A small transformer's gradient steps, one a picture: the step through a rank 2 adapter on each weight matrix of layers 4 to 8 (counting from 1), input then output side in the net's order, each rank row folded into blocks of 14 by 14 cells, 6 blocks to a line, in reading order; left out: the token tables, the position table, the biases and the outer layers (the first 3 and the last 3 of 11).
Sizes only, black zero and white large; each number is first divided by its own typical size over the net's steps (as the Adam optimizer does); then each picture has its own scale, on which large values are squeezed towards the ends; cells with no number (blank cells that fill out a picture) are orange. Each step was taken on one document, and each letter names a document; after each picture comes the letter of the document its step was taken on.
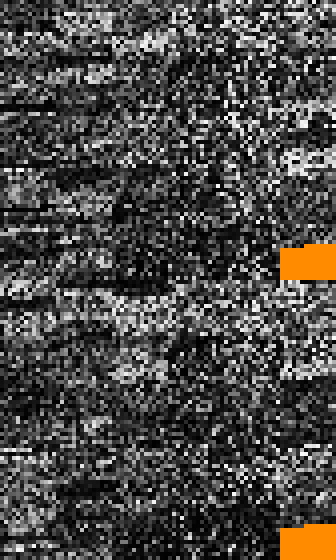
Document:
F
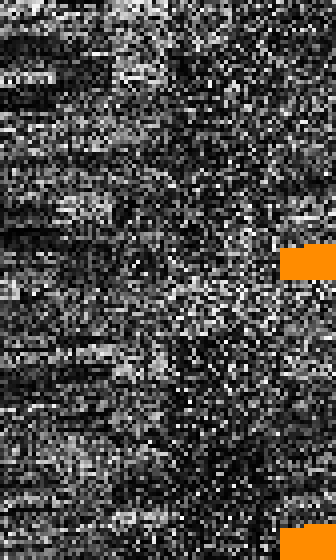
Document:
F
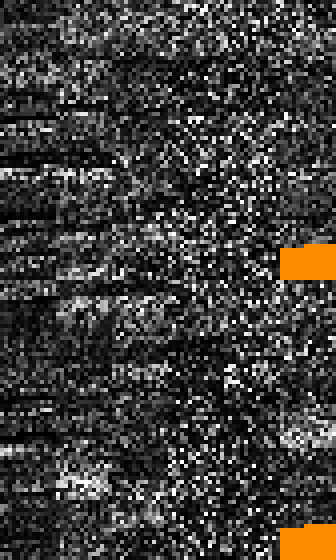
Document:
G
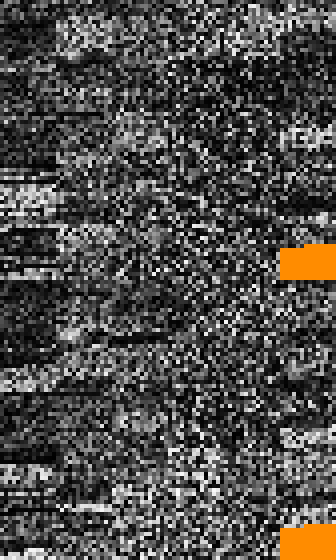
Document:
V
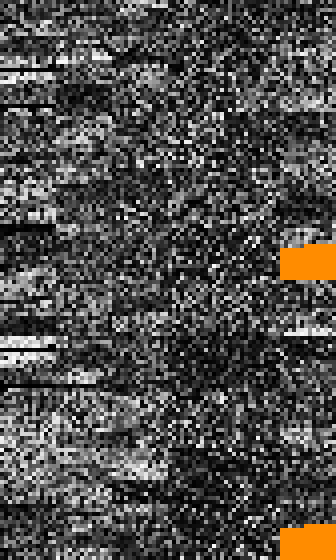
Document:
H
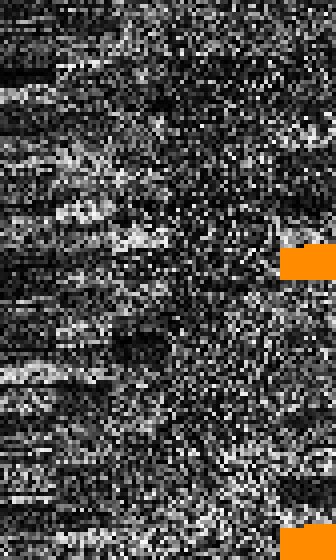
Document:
V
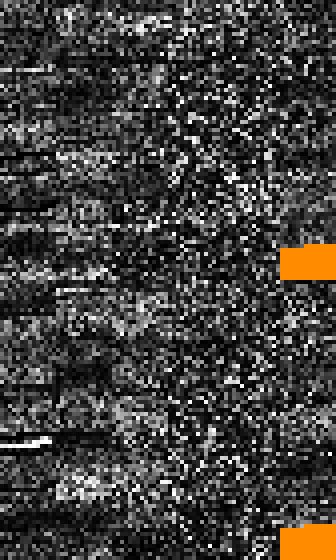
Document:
G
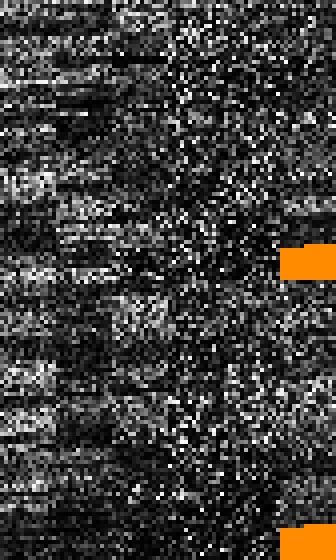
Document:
G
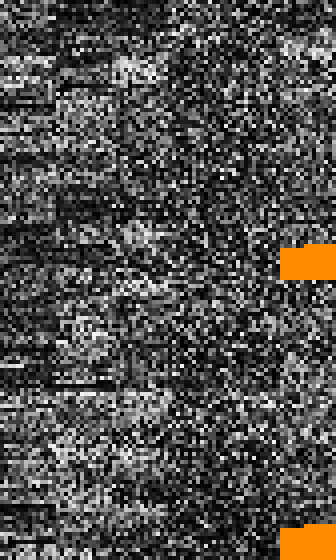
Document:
H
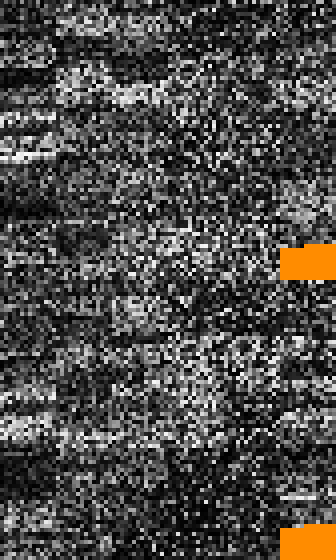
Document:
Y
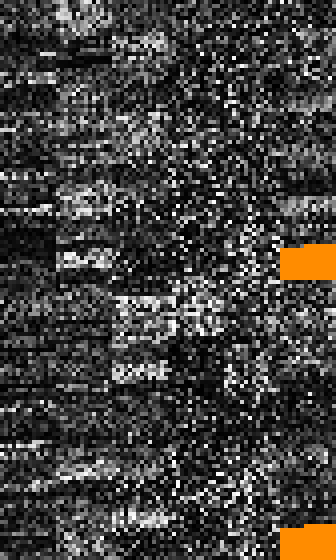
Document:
F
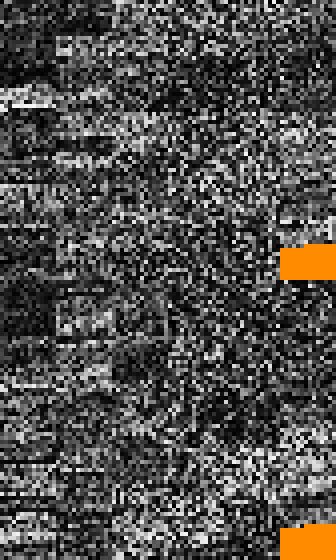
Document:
V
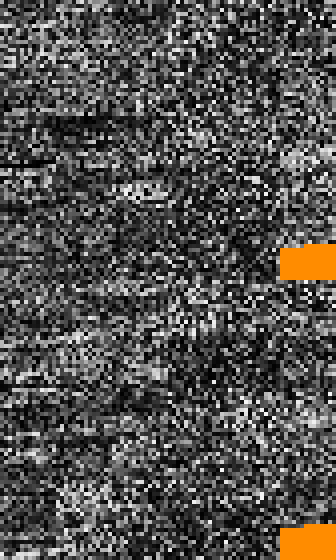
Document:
H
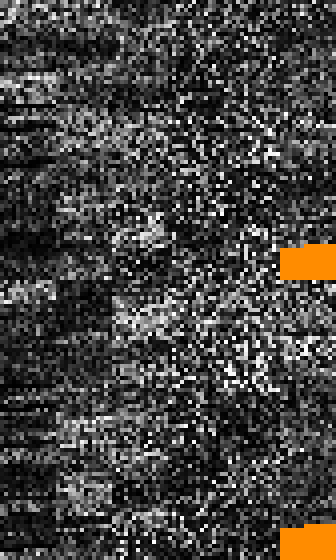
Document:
F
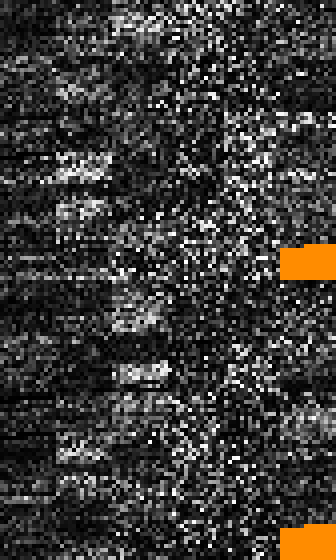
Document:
G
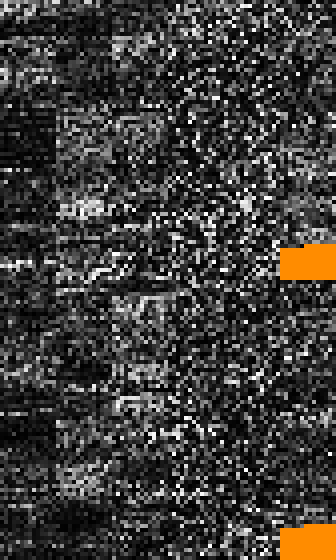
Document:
G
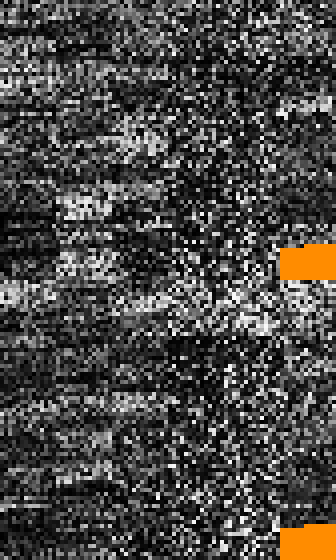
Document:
F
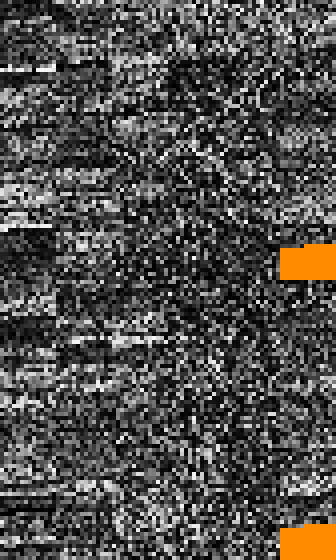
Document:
V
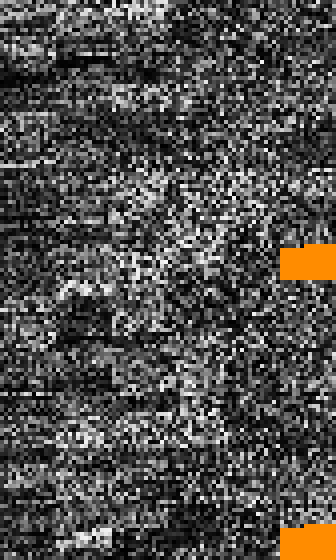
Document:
Y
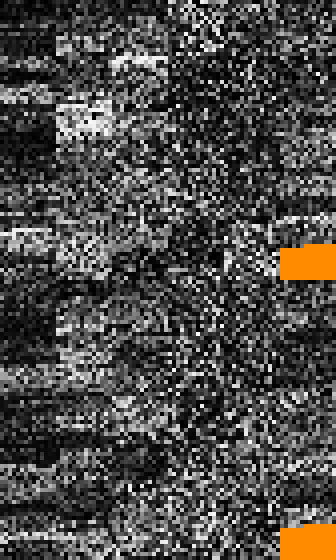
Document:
V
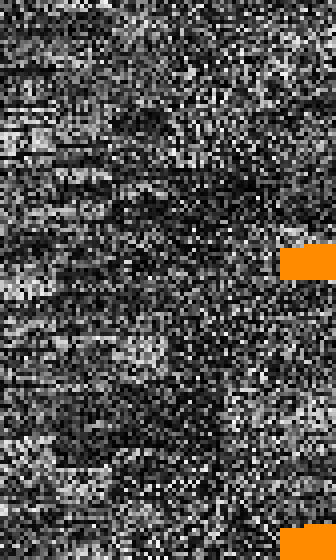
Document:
H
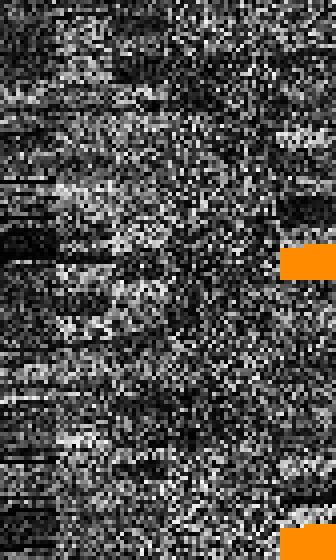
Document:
V
